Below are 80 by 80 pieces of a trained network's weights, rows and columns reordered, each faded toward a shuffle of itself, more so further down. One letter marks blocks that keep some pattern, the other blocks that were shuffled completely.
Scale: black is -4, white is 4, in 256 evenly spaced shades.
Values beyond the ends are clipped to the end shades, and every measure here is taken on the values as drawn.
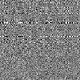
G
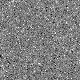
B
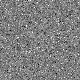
B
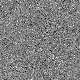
B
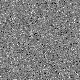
B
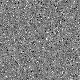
B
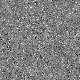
B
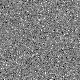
B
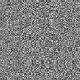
G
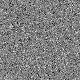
B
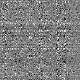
G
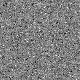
B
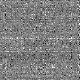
G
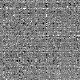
G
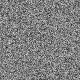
B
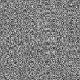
G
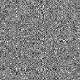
G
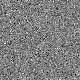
B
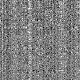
G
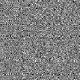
G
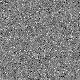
B
